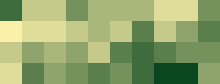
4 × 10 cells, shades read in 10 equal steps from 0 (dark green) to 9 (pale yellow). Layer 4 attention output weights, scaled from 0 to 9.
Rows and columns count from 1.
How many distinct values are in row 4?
6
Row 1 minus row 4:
-6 4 2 0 3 2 4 8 8 -1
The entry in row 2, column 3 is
8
